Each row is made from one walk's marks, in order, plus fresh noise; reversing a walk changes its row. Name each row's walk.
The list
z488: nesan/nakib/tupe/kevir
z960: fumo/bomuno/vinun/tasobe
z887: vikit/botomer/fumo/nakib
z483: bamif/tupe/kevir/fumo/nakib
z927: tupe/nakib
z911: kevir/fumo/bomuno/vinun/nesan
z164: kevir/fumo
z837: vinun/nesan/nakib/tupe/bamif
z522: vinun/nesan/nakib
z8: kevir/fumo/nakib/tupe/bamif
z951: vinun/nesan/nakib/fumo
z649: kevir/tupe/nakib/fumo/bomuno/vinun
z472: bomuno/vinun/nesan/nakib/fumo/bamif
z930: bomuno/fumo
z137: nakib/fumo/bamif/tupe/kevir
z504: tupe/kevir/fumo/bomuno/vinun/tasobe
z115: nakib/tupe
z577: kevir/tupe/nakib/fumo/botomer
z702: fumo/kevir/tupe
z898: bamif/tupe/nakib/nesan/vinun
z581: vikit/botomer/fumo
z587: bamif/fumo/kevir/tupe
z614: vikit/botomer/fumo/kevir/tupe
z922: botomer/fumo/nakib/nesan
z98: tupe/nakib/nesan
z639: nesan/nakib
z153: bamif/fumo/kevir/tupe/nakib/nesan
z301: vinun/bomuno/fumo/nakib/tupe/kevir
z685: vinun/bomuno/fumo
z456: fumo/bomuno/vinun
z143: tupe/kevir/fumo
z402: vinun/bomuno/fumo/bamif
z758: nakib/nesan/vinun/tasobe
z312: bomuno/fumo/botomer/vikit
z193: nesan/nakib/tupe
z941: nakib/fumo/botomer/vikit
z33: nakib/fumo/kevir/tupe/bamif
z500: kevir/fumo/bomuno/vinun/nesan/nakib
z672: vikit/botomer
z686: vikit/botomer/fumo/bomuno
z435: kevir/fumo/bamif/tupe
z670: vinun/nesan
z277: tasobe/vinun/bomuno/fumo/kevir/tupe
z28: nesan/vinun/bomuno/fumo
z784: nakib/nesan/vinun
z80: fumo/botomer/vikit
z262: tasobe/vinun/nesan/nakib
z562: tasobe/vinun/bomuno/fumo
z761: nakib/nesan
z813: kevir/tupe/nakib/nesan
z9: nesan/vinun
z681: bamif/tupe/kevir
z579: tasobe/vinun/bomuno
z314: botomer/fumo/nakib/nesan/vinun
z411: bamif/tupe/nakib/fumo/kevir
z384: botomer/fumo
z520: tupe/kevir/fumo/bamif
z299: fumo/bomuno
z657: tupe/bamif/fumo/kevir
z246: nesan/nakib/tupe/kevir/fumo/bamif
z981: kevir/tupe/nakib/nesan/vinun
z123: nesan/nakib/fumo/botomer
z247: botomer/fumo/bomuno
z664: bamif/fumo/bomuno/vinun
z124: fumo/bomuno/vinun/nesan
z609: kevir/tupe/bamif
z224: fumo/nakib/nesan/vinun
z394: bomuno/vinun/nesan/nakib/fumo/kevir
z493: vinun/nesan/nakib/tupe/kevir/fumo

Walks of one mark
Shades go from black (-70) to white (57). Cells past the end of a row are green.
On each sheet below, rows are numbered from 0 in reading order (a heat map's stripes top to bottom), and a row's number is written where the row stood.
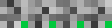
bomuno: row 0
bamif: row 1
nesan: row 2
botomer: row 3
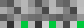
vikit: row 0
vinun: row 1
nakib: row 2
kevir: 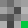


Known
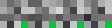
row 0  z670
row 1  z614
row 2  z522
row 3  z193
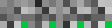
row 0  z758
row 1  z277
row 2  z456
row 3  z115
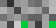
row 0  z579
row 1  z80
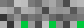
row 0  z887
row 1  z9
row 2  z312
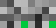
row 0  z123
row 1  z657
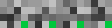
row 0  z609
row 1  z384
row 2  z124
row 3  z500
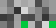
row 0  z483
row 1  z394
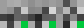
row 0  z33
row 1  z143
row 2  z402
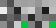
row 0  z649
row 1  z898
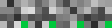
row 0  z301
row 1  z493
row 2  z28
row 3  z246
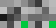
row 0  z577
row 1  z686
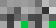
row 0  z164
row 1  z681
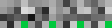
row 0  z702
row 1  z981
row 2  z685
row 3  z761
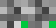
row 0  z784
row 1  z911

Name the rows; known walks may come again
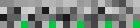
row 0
z813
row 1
z898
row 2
z435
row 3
z411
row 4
z672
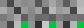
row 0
z562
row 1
z456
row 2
z299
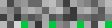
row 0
z394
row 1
z581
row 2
z500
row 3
z930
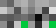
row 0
z247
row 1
z520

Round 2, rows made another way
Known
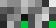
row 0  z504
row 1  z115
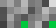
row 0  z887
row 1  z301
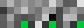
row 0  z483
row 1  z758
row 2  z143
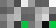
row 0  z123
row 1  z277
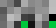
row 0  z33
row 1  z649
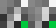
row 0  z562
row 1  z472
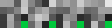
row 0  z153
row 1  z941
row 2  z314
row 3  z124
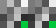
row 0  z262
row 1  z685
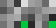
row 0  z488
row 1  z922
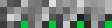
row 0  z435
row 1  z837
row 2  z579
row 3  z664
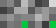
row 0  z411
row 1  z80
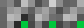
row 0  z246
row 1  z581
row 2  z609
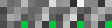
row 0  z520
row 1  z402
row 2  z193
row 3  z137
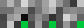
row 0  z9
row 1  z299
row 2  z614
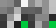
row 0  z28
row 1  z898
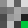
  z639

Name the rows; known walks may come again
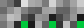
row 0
z312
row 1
z911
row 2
z960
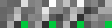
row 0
z402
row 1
z394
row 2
z262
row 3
z411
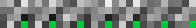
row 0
z761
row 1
z670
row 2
z587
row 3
z98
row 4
z522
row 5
z520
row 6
z577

